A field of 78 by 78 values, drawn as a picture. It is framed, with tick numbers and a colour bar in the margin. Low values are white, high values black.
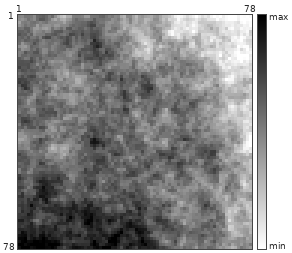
The field climbs toward the bottom left. Overall the values sit about 50% of the way up the scale. No lone cell stands out from its neighbours. The bottom left is the ninth with the highest average. No regular stripes run through it. The ninth with the lowest average is the top right. The halves do not mirror each other.
